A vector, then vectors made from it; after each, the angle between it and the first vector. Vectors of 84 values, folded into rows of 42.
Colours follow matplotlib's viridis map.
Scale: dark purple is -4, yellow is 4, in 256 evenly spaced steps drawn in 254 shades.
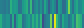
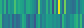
orthogonal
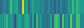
partly aligned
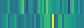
partly opposed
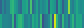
nearly parallel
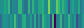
nearly opposite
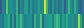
partly aligned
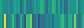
orthogonal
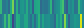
orthogonal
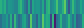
nearly opposite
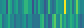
orthogonal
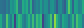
nearly parallel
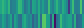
nearly opposite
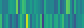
partly aligned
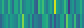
partly opposed
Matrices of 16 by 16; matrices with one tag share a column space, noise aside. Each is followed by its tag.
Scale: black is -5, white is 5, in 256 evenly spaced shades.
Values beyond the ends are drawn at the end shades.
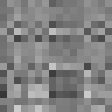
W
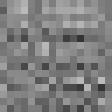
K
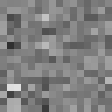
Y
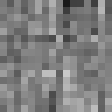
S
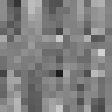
S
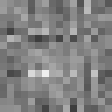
S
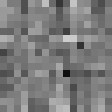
S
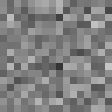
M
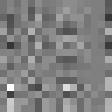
Y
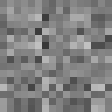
Y
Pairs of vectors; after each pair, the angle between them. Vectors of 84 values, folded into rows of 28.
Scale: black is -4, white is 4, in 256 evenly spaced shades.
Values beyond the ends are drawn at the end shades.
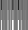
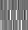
partly aligned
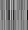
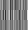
nearly opposite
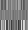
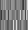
orthogonal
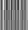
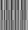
nearly parallel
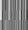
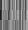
nearly opposite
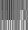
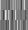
orthogonal
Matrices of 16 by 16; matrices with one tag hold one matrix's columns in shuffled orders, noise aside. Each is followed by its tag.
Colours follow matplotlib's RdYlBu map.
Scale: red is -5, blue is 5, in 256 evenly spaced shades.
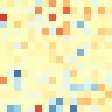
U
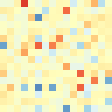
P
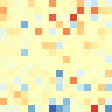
U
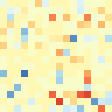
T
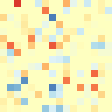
P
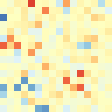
P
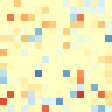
T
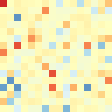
P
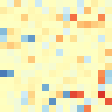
T
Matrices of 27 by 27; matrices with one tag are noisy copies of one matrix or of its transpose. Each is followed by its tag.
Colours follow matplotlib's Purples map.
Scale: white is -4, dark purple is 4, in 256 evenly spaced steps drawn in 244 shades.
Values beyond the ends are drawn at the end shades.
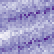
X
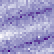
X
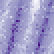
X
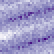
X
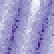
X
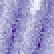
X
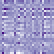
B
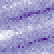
X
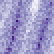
X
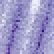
X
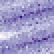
X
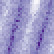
X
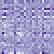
B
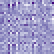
B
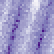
X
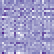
B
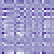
B
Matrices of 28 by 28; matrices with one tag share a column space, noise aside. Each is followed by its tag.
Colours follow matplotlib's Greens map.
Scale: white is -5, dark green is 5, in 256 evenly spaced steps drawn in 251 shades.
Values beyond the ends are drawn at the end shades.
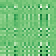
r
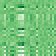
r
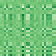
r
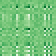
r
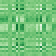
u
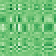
u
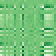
r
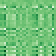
r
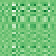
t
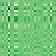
t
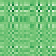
t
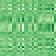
u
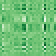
u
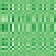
u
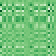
t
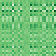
t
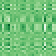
u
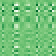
t
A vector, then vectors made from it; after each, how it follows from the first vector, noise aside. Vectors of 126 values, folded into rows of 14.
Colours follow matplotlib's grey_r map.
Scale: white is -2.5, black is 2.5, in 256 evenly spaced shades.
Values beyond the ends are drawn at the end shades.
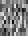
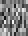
negated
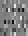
partly zeroed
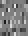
partly zeroed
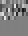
partly zeroed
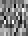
negated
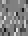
partly zeroed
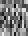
negated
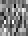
negated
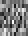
negated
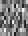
negated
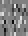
partly zeroed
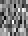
negated
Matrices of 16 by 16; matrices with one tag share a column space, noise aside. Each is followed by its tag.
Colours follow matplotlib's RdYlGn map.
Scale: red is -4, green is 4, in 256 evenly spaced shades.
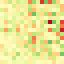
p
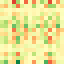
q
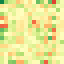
q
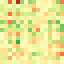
p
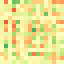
p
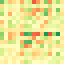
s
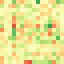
q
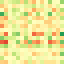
s
